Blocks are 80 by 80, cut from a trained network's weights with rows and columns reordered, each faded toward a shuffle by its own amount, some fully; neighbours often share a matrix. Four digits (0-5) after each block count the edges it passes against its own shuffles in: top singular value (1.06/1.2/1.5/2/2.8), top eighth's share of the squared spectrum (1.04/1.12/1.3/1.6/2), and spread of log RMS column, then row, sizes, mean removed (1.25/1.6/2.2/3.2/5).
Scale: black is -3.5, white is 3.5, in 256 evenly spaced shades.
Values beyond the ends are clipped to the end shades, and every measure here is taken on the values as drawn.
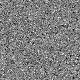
1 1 0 0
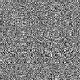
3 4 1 2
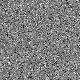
0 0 0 0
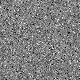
1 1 0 0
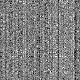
4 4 2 2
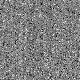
1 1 0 0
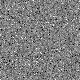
0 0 0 0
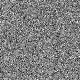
0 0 0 0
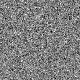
2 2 0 1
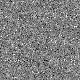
1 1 0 1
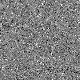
0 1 0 0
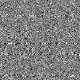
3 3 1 2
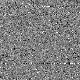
2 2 0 2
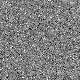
0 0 0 0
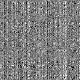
4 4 2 3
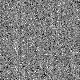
1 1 0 0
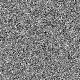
0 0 0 0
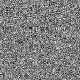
3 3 0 2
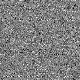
2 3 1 2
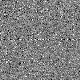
2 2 0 1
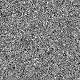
2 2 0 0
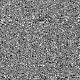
2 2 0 2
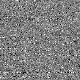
2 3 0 2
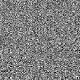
3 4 1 2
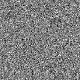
3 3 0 2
